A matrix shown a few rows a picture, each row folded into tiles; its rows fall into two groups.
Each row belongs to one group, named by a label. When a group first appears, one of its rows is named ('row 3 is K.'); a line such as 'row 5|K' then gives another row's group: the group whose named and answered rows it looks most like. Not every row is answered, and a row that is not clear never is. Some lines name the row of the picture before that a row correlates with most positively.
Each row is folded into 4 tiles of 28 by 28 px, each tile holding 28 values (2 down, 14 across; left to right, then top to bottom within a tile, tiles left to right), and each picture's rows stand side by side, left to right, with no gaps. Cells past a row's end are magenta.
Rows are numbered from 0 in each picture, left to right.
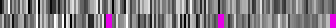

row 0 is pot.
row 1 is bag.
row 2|pot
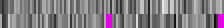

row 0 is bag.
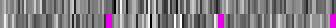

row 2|pot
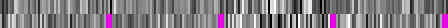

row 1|pot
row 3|bag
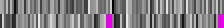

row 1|bag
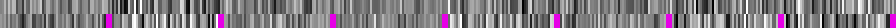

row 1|bag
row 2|pot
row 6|bag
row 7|bag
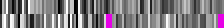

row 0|bag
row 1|pot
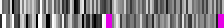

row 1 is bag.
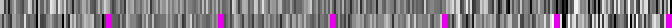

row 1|bag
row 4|pot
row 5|bag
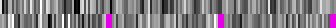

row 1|pot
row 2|pot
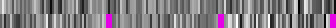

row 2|bag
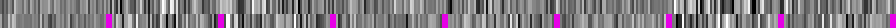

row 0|bag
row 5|bag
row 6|pot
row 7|pot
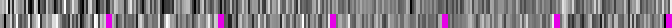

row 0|pot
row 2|bag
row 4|bag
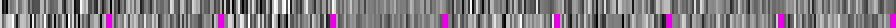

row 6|bag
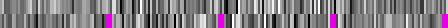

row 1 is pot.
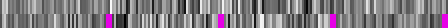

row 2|pot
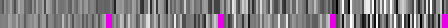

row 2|pot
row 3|bag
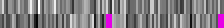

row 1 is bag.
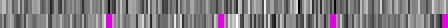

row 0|pot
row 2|bag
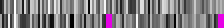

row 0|bag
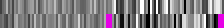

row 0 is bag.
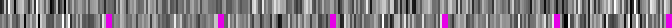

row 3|bag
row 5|bag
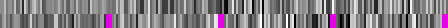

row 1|pot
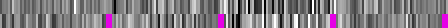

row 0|bag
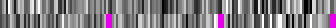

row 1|pot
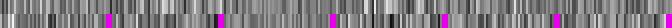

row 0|bag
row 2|bag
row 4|bag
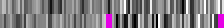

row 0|pot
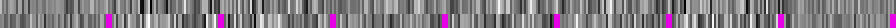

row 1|pot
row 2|pot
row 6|bag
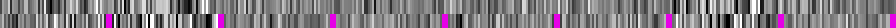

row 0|pot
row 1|bag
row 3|pot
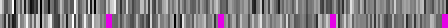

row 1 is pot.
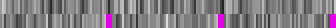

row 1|pot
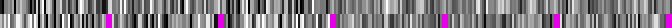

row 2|bag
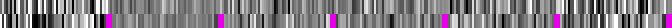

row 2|pot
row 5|pot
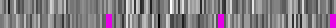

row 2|bag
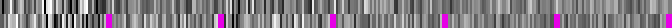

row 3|bag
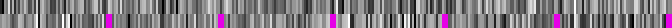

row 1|pot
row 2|pot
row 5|bag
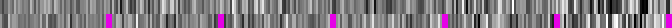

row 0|bag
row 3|pot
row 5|pot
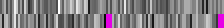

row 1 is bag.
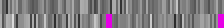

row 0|bag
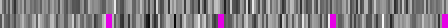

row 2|bag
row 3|bag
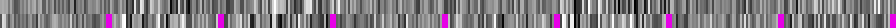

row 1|bag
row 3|pot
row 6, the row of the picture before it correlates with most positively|0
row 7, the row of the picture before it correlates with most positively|2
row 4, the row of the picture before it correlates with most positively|3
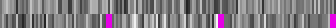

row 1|bag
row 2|bag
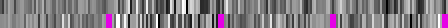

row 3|pot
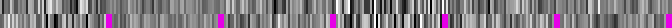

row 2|pot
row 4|bag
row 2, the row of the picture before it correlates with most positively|3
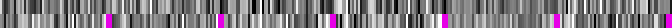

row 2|pot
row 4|pot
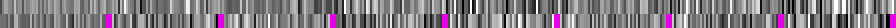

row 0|bag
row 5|bag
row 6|bag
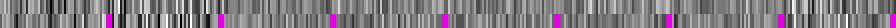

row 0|pot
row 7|pot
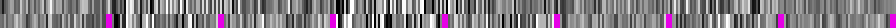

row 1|bag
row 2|pot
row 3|bag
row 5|bag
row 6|pot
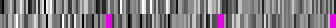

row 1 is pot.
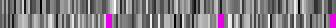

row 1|pot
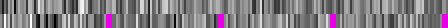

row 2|pot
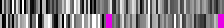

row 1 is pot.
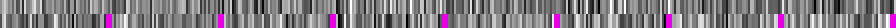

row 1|bag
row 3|bag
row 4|bag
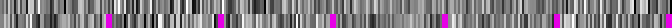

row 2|bag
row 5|bag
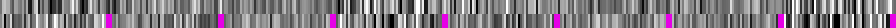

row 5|pot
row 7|bag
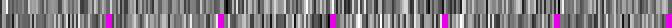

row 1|bag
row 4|bag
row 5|pot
